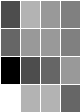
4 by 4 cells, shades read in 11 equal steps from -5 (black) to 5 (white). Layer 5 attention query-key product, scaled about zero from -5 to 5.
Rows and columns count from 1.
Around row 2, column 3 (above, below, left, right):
1 -1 1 0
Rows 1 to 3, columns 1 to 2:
-2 2 | -1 1 | -5 -2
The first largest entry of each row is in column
2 2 4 1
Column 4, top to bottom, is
0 0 1 -1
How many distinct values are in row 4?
3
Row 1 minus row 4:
-7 0 -1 1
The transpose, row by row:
-2 -1 -5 5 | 2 1 -2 2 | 1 1 -1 2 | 0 0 1 -1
